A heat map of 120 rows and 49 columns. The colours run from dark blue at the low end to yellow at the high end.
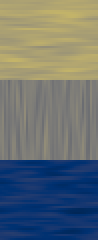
The table splits into 3 rows of 1 panel. Panel 1,1: high, streaked across, faint in contrast. Panel 2,1: middling, streaked downward, faint in contrast. Panel 3,1: very low, streaked across, faint in contrast.
